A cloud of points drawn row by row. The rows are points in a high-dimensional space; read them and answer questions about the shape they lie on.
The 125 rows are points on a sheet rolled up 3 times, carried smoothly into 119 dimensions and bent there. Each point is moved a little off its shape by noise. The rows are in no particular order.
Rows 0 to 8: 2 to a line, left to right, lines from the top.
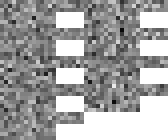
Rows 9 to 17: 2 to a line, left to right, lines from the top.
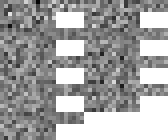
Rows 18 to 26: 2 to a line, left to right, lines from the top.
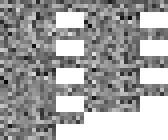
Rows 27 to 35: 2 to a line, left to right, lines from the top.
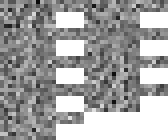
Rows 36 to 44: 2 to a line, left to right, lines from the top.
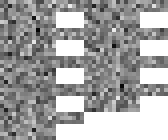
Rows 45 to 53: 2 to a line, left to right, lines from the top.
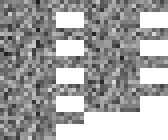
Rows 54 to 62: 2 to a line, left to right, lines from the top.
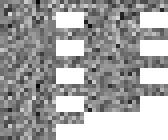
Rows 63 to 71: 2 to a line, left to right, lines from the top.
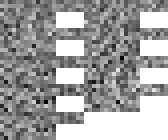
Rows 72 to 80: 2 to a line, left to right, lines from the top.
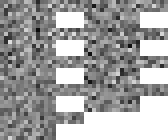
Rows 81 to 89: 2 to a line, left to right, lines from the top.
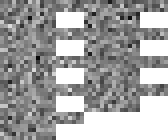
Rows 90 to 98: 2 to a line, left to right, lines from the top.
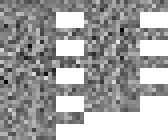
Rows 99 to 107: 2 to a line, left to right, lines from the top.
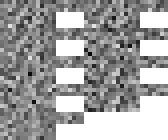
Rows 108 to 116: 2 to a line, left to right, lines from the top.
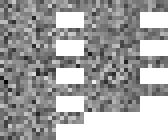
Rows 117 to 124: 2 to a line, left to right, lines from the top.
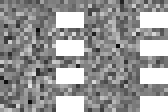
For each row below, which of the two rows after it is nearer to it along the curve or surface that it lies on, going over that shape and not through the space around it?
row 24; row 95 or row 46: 46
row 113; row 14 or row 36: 36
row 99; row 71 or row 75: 75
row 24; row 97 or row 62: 97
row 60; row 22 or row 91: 22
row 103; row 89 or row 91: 89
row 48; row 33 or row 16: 16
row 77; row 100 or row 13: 100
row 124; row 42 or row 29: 29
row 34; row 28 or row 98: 28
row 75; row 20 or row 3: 3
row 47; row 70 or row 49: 70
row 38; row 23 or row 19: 19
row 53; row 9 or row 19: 19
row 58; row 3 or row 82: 82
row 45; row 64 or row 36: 36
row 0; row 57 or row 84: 57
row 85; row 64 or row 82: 82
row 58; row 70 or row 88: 88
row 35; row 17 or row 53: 17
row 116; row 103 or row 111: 111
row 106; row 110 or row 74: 74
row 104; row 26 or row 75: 75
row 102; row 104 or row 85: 104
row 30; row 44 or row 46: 44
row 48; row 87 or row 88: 88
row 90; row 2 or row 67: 2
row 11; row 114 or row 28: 114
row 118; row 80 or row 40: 40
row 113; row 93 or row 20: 20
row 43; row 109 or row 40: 40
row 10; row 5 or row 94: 94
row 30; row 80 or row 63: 80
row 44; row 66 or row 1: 1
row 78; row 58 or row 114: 114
